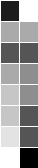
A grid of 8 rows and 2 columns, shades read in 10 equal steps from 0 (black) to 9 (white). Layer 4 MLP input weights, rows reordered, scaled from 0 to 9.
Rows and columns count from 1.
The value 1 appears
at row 1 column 1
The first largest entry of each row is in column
2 1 1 1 1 1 1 1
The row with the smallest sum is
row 3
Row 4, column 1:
6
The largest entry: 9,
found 2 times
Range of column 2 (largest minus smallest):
9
